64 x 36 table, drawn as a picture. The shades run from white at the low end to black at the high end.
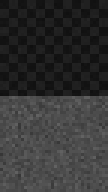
It is made of 2 by 1 panels. Panel 1,1: very high, checkered, faint in contrast. Panel 2,1: high, fine-grained, faint in contrast.
